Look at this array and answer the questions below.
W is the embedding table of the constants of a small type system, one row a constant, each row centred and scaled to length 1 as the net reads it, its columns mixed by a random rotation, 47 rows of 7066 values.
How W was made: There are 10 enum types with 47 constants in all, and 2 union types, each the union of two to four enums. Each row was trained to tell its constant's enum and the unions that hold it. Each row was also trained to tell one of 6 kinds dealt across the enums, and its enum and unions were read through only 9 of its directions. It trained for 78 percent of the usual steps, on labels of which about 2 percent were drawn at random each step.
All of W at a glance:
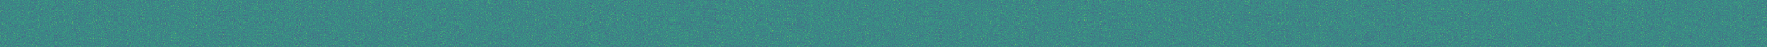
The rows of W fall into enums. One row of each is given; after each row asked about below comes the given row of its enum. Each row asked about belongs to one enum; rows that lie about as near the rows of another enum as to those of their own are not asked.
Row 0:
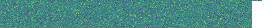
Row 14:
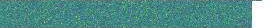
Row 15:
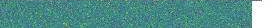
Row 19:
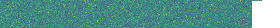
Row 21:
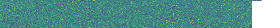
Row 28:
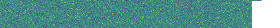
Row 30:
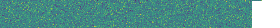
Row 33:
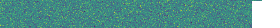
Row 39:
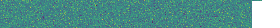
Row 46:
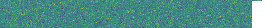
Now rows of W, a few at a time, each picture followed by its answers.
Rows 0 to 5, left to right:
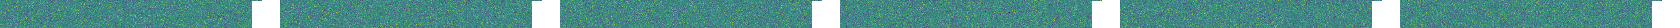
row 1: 28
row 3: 0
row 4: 28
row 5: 14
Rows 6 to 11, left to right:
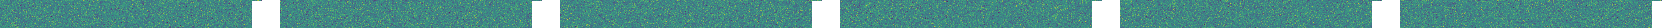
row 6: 19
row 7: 0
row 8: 19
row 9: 30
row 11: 15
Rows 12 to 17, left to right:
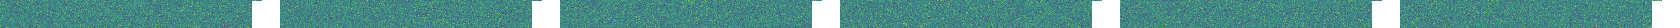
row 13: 21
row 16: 0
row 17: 19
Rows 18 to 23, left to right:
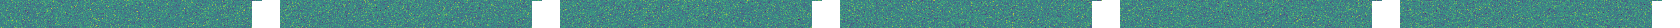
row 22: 21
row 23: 0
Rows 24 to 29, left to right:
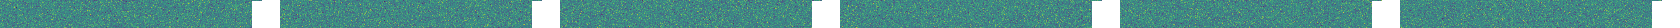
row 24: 0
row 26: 28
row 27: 19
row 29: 15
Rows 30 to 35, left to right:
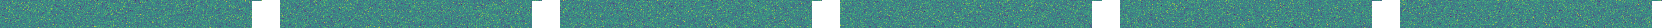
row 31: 14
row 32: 15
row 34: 46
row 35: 15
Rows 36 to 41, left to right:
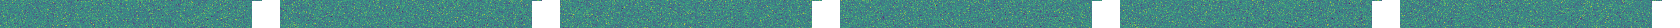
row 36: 15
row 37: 19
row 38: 46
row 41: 14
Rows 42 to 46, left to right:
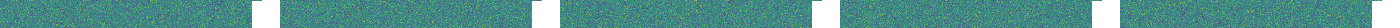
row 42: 28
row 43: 30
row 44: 33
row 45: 39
